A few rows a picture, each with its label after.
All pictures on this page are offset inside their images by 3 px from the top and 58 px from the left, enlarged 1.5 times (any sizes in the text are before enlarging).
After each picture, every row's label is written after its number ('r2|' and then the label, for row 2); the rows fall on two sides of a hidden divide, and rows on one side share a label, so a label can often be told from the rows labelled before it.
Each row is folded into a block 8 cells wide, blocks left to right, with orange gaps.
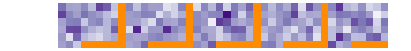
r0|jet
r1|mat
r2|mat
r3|mat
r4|mat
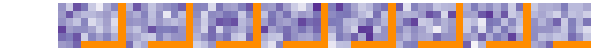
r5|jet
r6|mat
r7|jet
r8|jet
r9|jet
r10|jet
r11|mat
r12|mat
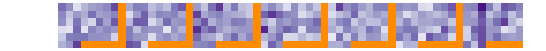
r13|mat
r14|jet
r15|jet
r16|jet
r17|mat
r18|jet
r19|jet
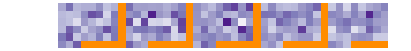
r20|mat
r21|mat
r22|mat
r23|mat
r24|mat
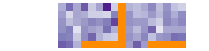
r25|mat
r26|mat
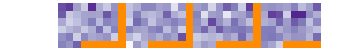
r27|mat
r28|jet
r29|mat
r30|jet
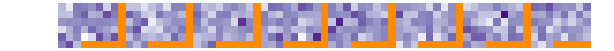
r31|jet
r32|mat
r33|mat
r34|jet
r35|jet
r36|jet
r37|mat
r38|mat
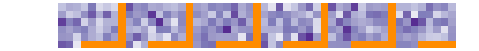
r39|mat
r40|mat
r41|jet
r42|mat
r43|jet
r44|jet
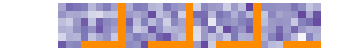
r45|mat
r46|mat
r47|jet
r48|jet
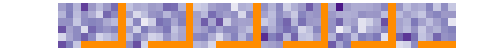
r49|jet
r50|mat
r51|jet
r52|jet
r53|mat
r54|jet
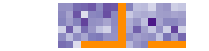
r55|jet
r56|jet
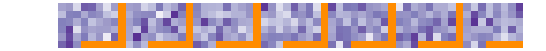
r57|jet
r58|jet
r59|mat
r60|mat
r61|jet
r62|jet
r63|jet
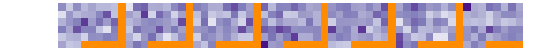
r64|jet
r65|jet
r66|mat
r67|jet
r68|jet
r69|jet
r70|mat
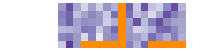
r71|jet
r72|mat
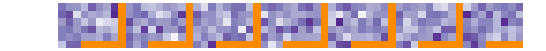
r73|jet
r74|jet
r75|mat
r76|jet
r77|jet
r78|mat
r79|jet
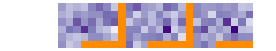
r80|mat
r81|mat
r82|mat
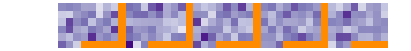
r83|jet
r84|mat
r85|mat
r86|mat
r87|jet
